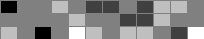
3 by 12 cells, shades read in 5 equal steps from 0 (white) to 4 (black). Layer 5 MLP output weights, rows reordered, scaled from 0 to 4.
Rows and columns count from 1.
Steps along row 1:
down same down up up same down up down same up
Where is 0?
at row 3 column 5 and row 3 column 12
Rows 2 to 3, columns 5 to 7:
1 2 2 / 0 1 2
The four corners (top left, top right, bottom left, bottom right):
4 2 1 0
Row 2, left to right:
2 2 2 2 1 2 2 3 3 1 2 2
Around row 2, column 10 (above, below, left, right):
1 2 3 2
